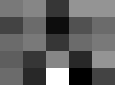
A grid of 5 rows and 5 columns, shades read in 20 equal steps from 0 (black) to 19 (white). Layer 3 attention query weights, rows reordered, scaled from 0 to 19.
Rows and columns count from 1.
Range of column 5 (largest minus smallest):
6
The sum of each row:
45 28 38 35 35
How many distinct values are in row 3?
3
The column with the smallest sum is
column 4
